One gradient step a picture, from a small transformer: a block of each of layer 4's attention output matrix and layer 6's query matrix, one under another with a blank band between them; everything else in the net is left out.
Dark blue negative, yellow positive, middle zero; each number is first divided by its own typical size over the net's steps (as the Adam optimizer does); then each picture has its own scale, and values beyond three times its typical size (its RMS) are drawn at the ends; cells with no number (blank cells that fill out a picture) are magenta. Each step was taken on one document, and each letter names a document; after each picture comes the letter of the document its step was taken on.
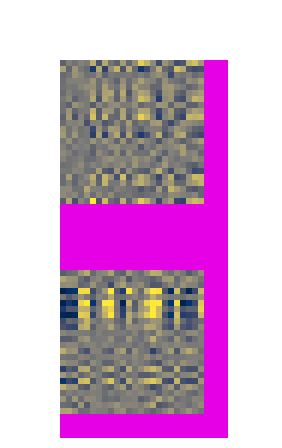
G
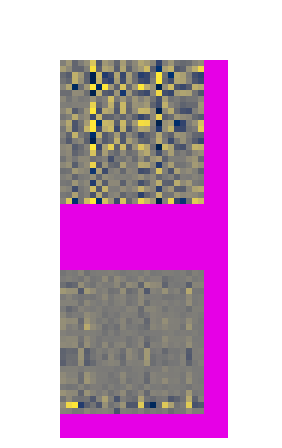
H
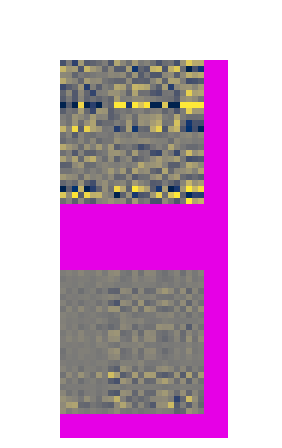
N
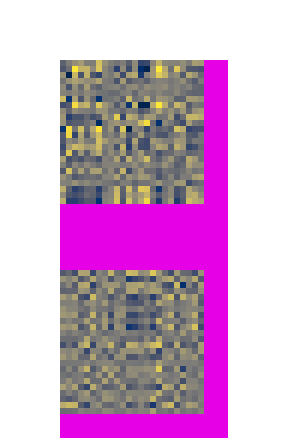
G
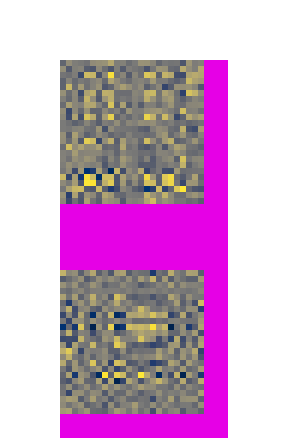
G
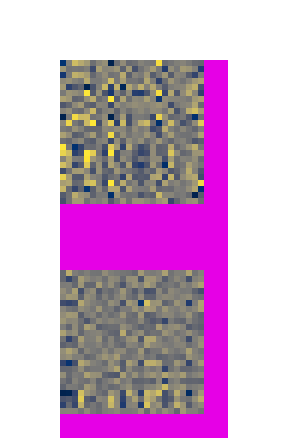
H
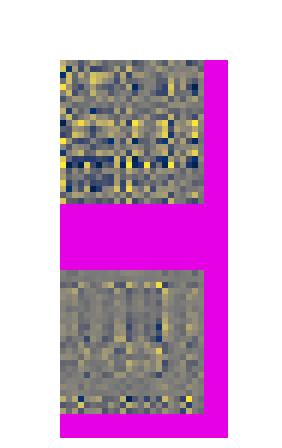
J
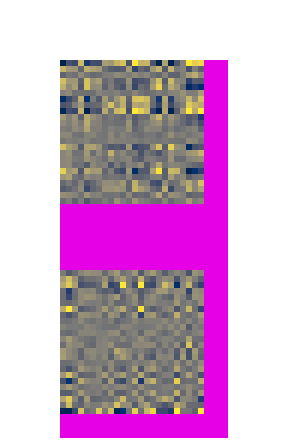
N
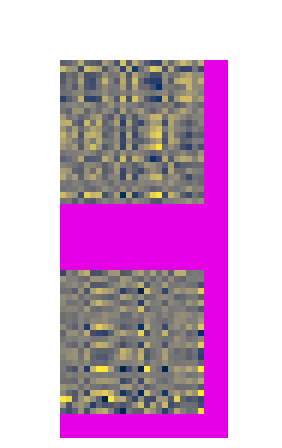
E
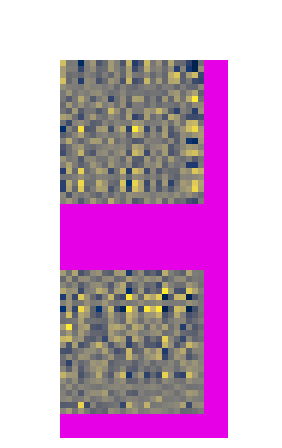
J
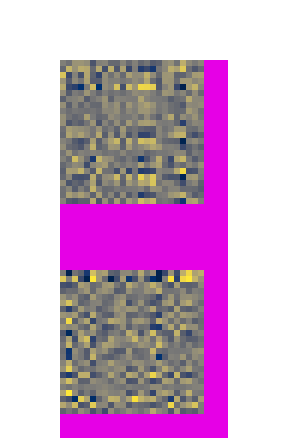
G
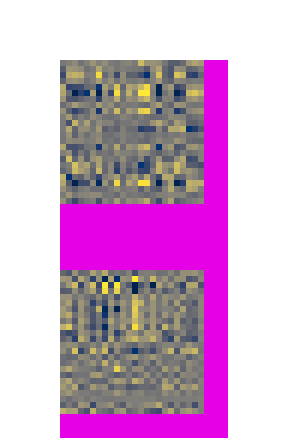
G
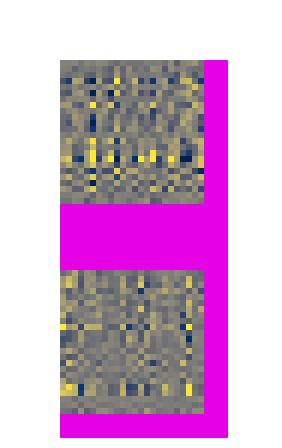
H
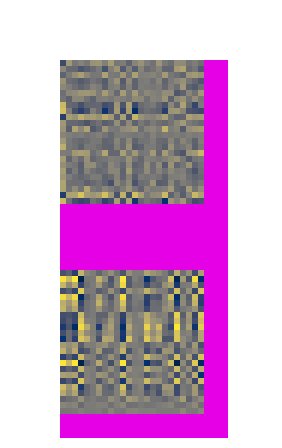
J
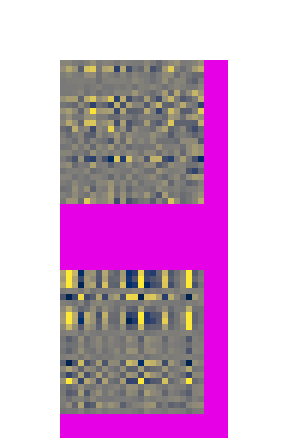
H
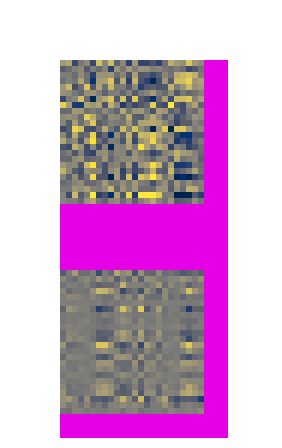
E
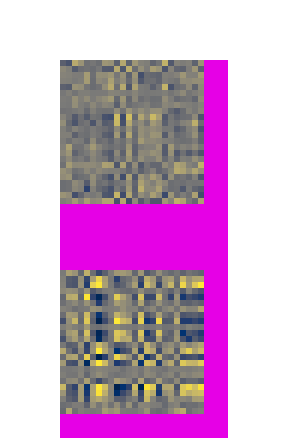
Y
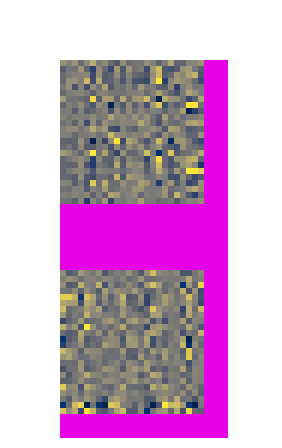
H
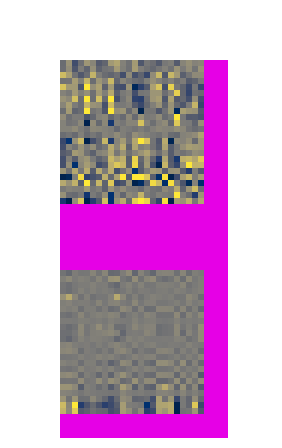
N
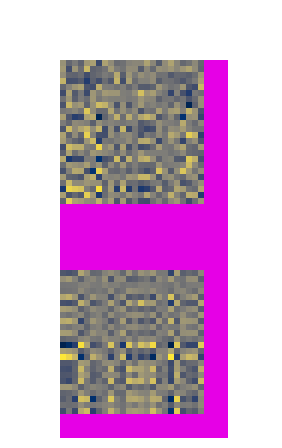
G
